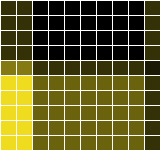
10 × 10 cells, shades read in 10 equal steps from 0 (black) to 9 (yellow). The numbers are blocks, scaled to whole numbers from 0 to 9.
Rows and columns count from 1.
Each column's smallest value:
2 2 0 0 0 0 0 0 0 1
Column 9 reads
0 0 0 0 2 4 4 4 4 4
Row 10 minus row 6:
0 0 0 0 0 0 0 0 0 0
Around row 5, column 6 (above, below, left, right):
0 4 2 2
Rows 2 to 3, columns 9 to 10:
0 2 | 0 2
